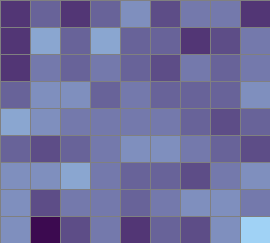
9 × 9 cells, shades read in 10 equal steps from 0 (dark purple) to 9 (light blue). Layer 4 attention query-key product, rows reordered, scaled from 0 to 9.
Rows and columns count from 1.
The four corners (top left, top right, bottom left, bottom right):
2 2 6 9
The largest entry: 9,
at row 9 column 9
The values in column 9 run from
2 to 9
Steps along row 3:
up down up down down up down up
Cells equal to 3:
10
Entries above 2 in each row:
6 7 8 9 9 9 9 9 7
